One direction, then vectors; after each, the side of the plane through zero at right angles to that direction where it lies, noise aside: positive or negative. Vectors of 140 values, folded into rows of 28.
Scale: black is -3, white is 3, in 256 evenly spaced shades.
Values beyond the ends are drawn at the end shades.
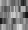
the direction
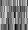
negative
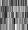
positive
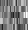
negative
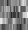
negative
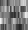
negative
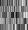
negative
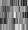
positive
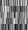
negative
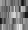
positive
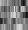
positive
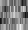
positive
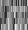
positive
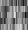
positive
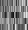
negative
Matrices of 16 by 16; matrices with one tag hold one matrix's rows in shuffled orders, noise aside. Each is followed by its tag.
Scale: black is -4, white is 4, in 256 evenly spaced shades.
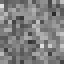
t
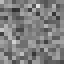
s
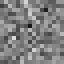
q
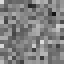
t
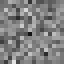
q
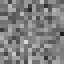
q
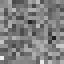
t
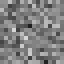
q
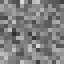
s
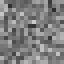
t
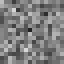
q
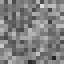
t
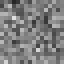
s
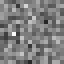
q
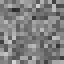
s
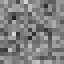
q
